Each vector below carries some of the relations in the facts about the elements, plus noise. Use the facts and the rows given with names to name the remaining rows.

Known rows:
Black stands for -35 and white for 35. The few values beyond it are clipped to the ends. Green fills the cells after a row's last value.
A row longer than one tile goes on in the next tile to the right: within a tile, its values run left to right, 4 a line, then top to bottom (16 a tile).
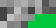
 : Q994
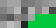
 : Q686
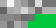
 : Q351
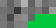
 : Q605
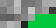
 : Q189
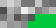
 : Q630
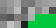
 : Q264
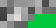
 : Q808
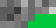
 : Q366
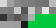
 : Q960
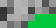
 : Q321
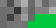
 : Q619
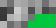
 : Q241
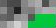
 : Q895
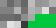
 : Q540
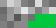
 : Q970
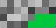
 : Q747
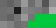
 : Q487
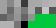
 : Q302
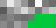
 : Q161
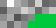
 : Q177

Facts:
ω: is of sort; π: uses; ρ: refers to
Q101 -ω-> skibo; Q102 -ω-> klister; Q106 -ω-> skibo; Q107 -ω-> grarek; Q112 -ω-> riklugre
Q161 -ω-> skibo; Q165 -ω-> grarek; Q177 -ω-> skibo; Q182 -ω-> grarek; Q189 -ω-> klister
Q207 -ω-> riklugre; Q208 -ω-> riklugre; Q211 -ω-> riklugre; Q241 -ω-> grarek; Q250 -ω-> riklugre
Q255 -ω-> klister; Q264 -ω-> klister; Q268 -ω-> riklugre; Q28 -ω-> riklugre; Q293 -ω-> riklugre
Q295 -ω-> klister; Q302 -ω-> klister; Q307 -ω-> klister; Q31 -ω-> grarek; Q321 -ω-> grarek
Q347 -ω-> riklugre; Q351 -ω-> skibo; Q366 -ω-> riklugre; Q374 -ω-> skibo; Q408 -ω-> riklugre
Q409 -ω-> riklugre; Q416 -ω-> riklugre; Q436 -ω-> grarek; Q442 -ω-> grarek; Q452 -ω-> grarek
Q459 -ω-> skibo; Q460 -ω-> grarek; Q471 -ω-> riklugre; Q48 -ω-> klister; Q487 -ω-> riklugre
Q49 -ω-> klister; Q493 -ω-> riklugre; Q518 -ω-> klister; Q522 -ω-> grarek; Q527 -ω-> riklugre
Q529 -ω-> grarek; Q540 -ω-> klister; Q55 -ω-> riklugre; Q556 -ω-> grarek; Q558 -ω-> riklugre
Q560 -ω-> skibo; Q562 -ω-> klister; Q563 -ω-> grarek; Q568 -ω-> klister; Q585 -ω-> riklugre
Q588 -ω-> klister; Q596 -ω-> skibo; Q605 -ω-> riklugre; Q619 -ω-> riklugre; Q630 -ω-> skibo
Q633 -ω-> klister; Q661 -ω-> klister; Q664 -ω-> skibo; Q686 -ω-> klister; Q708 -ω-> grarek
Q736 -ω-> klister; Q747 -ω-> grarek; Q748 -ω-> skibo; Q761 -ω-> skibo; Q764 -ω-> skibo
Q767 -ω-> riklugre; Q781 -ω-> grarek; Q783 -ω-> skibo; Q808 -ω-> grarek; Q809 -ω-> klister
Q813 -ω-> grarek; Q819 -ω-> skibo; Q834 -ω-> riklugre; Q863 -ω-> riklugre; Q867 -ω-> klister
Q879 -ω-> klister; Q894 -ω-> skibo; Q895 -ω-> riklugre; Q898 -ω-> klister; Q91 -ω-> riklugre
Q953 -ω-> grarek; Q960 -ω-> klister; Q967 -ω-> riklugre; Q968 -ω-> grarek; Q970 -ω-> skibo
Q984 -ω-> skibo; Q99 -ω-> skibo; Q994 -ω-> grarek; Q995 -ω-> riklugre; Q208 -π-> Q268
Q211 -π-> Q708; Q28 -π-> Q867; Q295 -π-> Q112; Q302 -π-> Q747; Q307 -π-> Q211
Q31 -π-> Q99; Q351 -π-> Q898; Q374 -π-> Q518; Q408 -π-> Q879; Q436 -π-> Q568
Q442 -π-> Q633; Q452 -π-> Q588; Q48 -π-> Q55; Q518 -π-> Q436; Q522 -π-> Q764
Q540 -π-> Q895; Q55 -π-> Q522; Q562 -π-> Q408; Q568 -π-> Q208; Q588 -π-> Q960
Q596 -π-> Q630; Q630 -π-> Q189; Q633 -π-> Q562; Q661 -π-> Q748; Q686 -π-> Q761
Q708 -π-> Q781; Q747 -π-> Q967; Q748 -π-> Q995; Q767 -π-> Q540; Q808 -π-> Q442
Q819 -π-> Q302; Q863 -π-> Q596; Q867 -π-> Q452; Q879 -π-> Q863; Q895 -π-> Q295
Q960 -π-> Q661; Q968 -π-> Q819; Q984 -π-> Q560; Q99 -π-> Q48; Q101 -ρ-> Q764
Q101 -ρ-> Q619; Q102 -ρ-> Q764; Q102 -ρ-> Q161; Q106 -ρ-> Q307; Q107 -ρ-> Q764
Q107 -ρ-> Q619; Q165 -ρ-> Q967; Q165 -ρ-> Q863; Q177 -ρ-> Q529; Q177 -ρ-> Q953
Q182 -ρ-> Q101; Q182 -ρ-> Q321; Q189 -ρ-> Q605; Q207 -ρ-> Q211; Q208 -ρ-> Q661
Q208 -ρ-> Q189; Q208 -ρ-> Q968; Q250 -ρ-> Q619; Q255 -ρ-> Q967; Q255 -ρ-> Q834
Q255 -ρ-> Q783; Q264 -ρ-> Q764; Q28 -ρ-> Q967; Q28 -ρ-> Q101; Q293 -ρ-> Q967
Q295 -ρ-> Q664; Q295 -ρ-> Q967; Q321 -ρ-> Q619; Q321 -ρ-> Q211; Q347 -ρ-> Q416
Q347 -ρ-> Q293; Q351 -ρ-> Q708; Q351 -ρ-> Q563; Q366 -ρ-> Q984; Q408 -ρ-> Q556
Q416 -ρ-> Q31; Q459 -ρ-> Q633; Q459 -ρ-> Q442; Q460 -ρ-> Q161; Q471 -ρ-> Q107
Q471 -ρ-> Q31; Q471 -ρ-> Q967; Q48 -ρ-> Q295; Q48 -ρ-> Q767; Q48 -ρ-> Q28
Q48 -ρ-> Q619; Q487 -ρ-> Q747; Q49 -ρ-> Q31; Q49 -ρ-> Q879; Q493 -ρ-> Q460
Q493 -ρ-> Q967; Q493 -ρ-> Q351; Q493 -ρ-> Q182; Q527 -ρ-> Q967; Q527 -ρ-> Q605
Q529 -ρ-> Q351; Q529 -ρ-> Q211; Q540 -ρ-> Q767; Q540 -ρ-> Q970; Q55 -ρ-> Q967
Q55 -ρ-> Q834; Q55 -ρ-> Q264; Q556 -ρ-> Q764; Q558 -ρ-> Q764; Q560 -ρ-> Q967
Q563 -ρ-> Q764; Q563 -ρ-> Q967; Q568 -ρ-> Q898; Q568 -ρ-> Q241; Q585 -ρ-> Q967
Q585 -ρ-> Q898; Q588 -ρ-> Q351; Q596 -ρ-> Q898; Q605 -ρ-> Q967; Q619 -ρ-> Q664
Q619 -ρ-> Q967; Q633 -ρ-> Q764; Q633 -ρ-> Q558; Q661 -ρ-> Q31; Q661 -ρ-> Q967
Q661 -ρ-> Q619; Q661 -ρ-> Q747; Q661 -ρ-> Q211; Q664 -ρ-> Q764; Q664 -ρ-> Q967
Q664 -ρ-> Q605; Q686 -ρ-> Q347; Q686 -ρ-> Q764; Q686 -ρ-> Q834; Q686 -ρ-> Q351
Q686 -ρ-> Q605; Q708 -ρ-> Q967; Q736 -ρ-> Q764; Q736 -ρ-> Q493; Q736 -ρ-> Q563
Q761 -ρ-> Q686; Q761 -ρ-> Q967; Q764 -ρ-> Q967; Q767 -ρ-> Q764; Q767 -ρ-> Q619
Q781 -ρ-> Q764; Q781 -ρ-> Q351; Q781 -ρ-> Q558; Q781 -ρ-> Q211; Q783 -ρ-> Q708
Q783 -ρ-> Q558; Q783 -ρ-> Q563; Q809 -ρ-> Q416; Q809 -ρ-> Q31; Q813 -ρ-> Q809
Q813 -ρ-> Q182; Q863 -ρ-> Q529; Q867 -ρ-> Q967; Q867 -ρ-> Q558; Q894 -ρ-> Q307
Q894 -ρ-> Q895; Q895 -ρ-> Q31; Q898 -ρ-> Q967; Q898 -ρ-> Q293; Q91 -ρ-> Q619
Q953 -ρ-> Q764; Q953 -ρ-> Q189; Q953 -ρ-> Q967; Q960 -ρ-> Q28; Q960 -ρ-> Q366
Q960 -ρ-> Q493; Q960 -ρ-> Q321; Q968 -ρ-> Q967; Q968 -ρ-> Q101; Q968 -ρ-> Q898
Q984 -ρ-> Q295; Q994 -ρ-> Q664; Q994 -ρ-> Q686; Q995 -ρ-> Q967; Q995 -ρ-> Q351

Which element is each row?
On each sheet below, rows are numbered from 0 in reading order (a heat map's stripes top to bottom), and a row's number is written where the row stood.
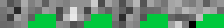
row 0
Q211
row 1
Q442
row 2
Q967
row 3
Q48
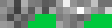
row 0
Q55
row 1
Q99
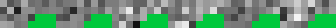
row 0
Q863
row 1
Q416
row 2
Q633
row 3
Q295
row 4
Q28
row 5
Q436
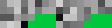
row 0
Q568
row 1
Q452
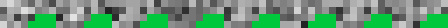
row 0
Q596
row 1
Q31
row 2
Q813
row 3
Q493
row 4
Q556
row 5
Q898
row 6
Q563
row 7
Q307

